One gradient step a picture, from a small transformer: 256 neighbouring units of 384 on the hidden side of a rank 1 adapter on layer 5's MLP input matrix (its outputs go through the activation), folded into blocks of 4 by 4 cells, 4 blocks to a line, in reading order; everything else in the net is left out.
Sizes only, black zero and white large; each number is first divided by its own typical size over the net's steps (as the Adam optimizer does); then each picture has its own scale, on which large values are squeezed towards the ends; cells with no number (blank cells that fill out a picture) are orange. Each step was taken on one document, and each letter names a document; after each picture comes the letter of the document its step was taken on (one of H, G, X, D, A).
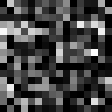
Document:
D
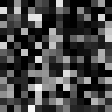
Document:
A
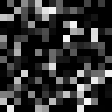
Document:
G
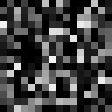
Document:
A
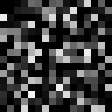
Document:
G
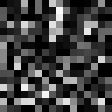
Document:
D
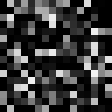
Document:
G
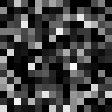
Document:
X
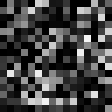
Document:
A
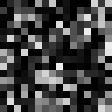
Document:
A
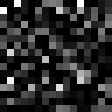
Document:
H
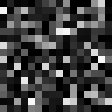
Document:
D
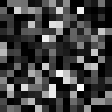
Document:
D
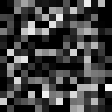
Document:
G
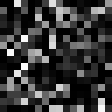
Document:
H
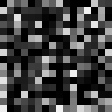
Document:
X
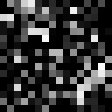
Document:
G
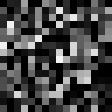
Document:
X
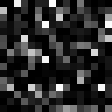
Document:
H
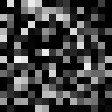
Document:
G
